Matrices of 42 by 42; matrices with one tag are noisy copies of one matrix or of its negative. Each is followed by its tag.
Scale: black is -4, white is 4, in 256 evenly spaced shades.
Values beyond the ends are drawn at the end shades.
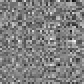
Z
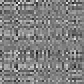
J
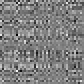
J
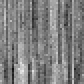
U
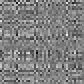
J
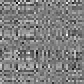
J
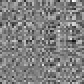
Z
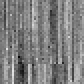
U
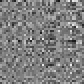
Z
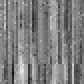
U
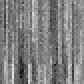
U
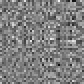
Z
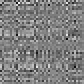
J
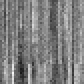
U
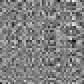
Z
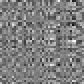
Z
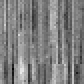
U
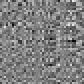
Z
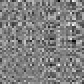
Z
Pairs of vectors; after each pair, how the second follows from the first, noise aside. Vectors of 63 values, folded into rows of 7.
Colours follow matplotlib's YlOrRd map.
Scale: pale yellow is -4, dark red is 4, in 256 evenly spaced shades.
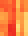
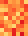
shuffled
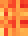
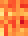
copied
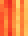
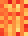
sign-scrambled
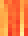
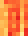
copied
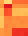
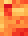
copied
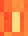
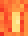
copied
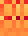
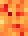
shuffled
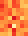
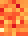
shuffled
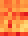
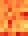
copied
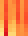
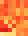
sign-scrambled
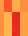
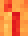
copied
